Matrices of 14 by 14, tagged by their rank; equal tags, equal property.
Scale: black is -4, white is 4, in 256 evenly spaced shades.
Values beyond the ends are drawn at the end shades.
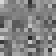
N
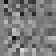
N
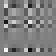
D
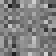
N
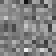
N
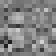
N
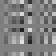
D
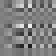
D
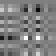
D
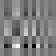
D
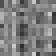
N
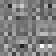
N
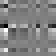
D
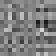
N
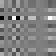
D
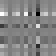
D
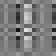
D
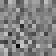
N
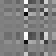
D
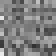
N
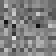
N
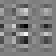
D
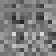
N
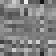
N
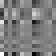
D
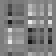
D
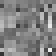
N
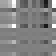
D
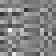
N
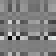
D
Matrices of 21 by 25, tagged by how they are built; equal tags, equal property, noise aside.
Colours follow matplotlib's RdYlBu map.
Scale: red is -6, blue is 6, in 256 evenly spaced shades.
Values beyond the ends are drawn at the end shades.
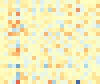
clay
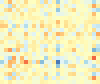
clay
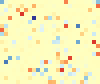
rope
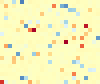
rope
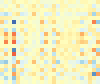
clay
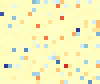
rope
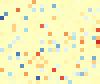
rope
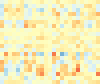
clay
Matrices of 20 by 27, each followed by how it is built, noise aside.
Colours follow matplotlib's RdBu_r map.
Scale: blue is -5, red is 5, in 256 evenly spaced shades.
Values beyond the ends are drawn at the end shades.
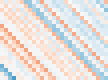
Toeplitz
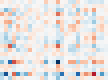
low rank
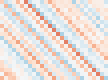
Toeplitz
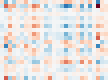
low rank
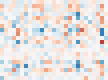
low rank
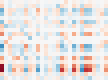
low rank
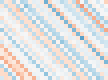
Toeplitz
